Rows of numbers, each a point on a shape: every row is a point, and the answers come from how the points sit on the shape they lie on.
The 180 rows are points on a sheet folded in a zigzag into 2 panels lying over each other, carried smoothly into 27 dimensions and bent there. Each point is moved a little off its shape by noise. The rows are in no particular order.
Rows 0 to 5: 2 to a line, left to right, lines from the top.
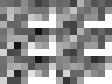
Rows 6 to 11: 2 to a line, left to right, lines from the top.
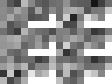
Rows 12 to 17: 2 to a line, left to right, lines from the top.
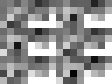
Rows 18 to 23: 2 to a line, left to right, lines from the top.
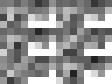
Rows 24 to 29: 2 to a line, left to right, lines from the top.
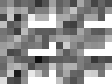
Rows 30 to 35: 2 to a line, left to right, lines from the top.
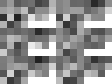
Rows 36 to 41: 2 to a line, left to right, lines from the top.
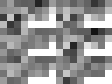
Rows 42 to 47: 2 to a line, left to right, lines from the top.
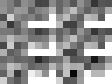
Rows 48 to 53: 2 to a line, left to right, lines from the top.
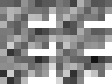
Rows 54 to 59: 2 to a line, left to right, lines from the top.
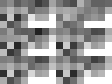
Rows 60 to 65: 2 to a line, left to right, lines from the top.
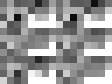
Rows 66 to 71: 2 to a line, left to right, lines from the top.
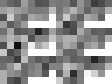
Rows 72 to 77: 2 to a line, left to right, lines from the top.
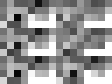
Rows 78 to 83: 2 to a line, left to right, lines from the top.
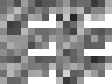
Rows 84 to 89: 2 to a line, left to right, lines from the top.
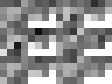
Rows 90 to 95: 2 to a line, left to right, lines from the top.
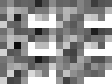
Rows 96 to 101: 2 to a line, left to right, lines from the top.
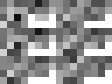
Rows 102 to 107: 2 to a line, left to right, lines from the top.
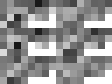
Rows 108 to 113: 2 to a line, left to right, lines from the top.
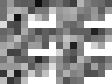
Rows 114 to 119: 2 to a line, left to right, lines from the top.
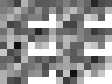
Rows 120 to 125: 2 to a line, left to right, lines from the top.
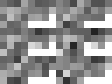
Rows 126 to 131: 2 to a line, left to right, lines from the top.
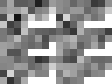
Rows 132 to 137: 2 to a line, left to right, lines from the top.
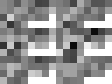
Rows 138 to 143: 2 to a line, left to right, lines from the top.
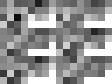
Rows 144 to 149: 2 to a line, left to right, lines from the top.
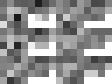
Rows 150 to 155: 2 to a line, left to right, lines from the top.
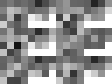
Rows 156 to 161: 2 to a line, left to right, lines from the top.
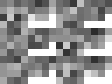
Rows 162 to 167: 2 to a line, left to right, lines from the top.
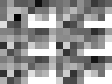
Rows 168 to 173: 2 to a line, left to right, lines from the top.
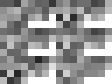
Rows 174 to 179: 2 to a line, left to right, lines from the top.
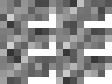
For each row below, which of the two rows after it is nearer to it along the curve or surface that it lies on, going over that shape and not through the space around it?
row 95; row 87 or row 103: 87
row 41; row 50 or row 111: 50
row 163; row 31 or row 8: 31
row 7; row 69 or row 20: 20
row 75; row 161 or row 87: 87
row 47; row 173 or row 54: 54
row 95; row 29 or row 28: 28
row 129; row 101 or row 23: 23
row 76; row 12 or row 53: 53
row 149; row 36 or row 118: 36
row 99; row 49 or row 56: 49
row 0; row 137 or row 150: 150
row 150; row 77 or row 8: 77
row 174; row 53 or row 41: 41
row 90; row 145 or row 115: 115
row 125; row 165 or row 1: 165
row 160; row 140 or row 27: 27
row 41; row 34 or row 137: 34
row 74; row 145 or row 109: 145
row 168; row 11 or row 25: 11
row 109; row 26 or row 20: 20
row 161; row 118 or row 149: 149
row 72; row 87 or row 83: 83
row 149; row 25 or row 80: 80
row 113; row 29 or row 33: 33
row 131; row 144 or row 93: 144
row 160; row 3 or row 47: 47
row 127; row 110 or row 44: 110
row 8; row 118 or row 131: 131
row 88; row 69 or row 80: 69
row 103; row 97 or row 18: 18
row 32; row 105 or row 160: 160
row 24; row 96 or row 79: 79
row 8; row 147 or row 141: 147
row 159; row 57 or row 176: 176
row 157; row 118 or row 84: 118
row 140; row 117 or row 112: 112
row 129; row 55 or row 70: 55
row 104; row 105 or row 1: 105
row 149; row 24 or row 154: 24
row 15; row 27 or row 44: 44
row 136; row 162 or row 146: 146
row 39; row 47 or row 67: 47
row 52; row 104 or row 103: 104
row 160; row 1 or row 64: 64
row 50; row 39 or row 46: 39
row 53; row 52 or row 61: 61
